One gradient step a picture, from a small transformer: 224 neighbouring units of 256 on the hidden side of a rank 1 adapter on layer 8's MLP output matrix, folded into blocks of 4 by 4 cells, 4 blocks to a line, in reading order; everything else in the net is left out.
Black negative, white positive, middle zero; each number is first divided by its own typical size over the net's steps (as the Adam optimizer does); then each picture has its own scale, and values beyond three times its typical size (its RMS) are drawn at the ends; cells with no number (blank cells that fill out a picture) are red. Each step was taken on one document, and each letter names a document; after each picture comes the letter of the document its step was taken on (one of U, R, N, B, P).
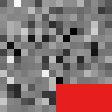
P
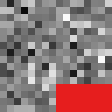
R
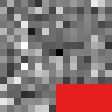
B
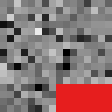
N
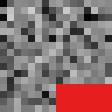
P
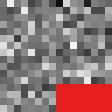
R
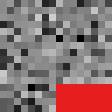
N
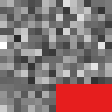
R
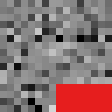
N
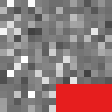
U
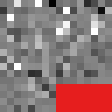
N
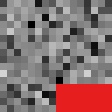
P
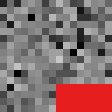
P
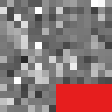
B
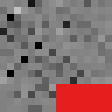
U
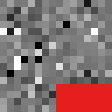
U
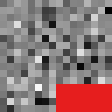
P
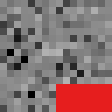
U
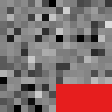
N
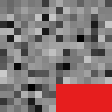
N
